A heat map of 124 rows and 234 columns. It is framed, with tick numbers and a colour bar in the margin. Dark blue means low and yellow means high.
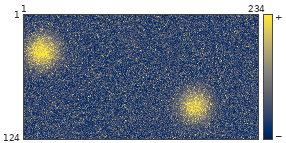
Histogram: skewed, a long tail of high values. Odd rows or columns: none. Average level on the scale: 30%. Mirror symmetry: none. Bumps: two.
